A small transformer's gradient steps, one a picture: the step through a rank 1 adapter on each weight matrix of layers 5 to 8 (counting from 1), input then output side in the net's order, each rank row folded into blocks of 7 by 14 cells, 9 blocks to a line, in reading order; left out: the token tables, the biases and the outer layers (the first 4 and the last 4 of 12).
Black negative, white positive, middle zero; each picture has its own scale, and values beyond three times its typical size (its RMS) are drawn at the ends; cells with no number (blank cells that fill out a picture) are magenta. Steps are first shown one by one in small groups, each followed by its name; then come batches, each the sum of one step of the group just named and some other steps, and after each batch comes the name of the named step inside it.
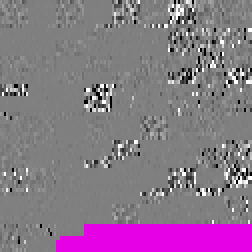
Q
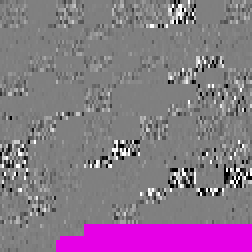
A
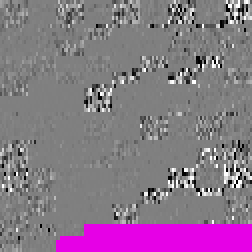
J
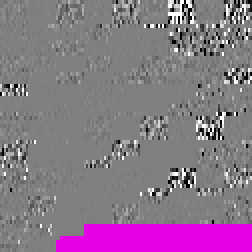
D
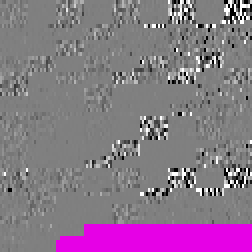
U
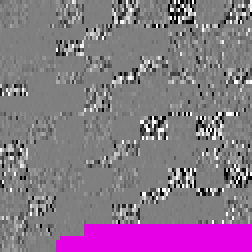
A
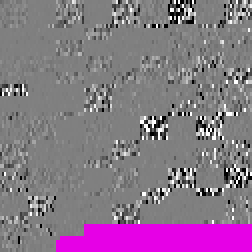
A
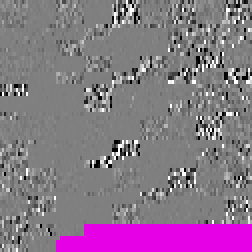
Q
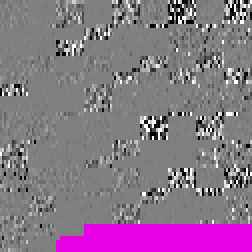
U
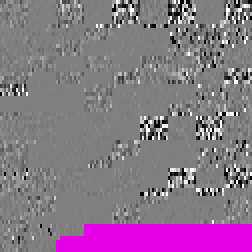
D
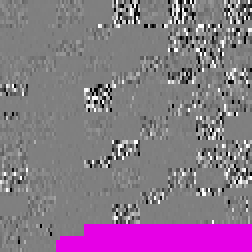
Q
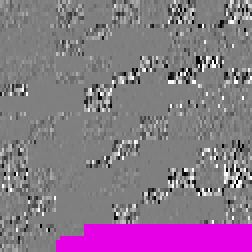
J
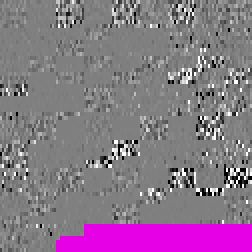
A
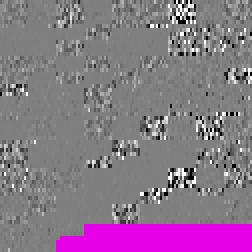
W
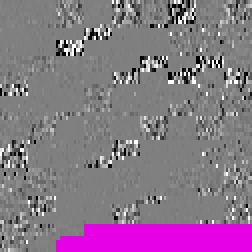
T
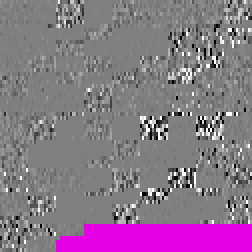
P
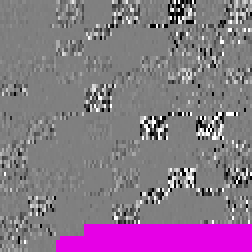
P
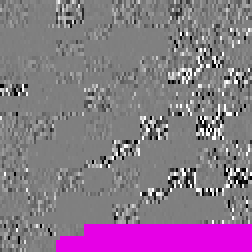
P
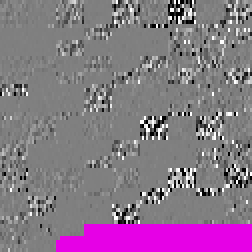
W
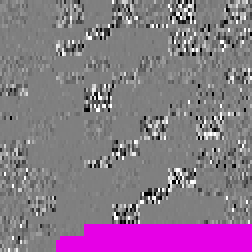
W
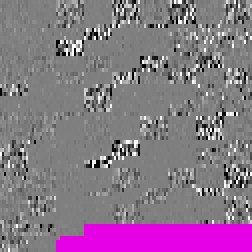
T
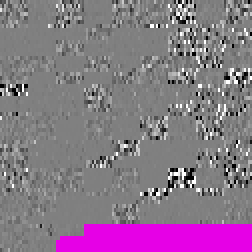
W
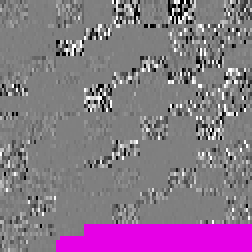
T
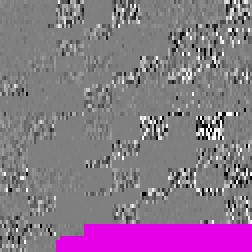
P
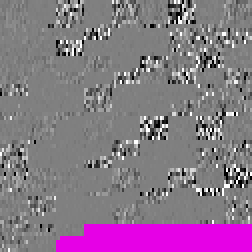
T
